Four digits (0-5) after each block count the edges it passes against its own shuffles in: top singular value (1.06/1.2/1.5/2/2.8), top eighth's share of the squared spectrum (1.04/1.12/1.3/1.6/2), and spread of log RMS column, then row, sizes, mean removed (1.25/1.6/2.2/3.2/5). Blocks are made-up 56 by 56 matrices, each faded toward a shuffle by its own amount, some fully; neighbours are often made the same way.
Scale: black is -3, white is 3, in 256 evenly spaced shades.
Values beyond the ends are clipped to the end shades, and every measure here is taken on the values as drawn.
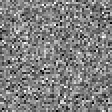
2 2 0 0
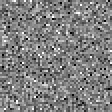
0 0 0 0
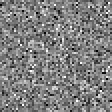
1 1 0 0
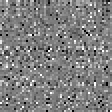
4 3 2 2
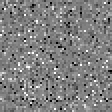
2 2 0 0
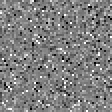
1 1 0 0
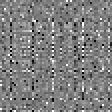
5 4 3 2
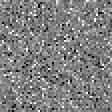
1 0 0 0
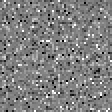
2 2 0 0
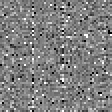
4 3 2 1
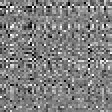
4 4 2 3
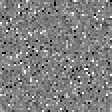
0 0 0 0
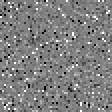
0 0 0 0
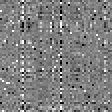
4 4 2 2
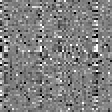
4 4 3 2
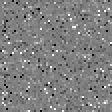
1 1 0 0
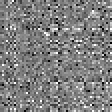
4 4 2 2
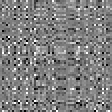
4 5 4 4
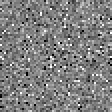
3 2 1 1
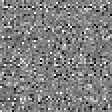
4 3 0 2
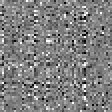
4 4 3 2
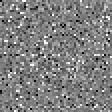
3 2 0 1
